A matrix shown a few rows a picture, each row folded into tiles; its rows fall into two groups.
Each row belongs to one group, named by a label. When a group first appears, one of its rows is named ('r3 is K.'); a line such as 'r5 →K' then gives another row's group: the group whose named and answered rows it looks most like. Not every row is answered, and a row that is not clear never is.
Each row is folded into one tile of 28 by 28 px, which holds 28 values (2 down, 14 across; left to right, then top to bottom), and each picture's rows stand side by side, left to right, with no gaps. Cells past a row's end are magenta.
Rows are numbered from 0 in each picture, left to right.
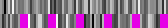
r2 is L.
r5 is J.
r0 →L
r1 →J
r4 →L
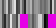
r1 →J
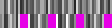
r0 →J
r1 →L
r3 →L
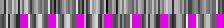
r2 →J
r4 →L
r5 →L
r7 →J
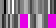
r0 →L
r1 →J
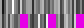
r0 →L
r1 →L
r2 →J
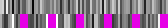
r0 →J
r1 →L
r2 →J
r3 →L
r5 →L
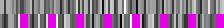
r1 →L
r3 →L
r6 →L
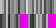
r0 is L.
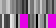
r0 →J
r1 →L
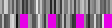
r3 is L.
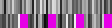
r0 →L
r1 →L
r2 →L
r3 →J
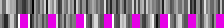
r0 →J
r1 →L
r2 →L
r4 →J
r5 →J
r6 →J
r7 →J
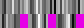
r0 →L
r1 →J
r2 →J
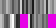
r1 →L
